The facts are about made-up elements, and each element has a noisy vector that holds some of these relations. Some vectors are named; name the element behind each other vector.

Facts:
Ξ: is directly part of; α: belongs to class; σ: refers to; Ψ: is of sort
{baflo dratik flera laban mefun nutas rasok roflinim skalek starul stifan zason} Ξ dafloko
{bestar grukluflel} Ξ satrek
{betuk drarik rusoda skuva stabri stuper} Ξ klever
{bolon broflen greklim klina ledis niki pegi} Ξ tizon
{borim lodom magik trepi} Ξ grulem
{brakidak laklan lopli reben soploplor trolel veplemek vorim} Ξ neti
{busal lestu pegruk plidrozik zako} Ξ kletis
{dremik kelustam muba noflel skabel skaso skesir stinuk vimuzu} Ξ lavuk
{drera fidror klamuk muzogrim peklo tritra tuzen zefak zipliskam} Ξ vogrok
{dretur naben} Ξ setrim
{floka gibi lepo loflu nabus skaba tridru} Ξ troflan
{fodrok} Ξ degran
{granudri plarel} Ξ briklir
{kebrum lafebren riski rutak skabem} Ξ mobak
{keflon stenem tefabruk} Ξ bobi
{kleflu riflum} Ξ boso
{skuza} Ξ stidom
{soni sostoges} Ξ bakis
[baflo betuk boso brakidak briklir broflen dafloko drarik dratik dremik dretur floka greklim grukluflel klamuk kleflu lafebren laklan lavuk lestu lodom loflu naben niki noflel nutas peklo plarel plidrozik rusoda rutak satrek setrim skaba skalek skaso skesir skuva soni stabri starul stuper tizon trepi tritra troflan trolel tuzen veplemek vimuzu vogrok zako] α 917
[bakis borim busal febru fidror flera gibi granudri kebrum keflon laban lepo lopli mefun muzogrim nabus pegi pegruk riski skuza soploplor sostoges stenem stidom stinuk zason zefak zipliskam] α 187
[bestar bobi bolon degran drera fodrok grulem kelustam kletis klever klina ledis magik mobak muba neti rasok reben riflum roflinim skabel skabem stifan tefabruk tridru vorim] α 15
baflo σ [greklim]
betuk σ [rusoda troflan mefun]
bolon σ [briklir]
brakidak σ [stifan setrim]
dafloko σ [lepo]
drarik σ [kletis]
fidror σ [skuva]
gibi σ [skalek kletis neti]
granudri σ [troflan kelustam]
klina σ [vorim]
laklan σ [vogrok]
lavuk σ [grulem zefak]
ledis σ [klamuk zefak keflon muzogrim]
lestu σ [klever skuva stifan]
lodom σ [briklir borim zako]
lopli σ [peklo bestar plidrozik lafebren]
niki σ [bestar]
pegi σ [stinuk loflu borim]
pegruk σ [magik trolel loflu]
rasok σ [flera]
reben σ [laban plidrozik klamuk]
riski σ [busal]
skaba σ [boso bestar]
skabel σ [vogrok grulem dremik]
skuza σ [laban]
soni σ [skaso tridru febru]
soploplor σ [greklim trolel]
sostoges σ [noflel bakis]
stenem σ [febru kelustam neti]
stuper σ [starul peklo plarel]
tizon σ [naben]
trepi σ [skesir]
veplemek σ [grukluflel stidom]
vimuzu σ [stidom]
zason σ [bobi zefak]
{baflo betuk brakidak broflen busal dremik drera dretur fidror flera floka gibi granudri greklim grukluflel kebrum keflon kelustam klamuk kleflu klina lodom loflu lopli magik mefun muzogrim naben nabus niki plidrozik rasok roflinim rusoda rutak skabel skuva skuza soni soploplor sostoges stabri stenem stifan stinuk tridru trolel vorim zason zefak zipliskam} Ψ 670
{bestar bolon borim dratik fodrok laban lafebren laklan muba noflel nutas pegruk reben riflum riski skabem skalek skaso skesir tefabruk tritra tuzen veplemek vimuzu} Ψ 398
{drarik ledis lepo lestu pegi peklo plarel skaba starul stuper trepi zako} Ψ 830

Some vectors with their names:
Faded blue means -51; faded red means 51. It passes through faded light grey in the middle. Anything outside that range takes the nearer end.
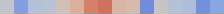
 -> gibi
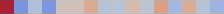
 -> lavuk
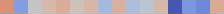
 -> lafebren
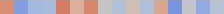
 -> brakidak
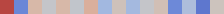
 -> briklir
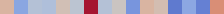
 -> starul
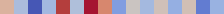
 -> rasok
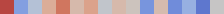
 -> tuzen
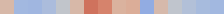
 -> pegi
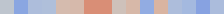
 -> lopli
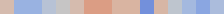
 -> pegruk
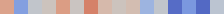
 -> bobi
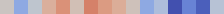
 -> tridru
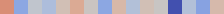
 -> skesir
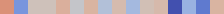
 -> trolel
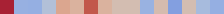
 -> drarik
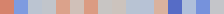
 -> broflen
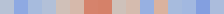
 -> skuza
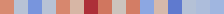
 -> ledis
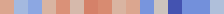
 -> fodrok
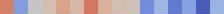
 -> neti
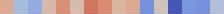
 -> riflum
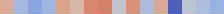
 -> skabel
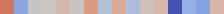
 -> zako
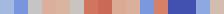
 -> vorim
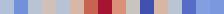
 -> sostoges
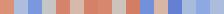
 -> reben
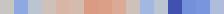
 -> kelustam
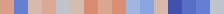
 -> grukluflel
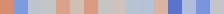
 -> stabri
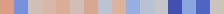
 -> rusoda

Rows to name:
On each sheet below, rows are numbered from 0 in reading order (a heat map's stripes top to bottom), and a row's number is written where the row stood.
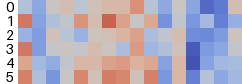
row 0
borim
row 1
mobak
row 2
stinuk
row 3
skaso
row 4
muba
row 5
bolon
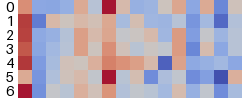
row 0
baflo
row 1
troflan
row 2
laklan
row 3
lodom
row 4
veplemek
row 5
skalek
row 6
satrek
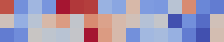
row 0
tizon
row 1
magik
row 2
mefun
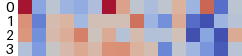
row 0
dafloko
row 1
noflel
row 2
klamuk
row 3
zipliskam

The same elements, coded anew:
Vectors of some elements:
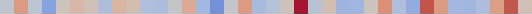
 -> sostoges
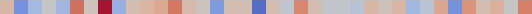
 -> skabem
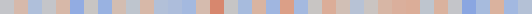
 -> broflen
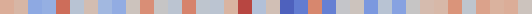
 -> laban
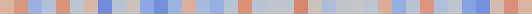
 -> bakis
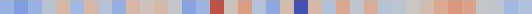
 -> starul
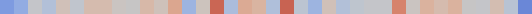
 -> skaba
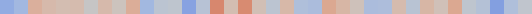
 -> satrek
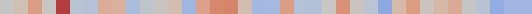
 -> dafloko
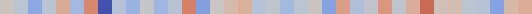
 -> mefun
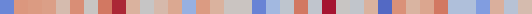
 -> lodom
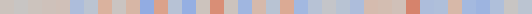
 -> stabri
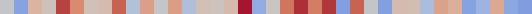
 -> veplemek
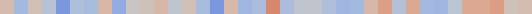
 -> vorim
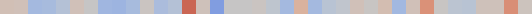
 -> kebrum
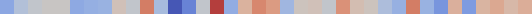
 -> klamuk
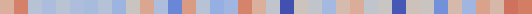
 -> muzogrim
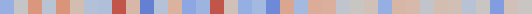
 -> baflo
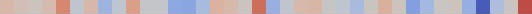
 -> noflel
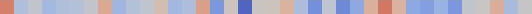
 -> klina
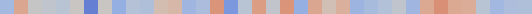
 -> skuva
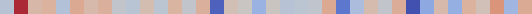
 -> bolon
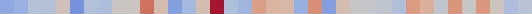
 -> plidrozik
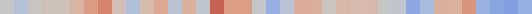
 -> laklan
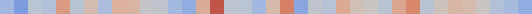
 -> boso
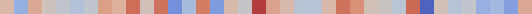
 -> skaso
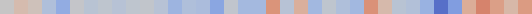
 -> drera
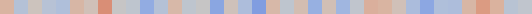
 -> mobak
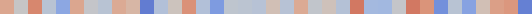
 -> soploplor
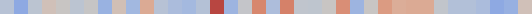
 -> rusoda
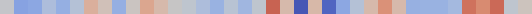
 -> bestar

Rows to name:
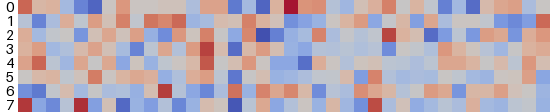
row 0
tridru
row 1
skesir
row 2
skabel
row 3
riski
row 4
zason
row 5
pegruk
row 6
peklo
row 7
stidom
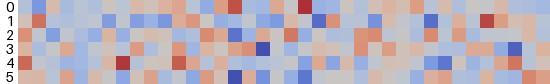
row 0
niki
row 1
stifan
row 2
febru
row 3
dremik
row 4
ledis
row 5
stinuk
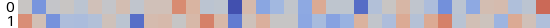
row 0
muba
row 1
lepo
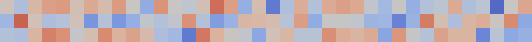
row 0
lavuk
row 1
fidror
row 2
briklir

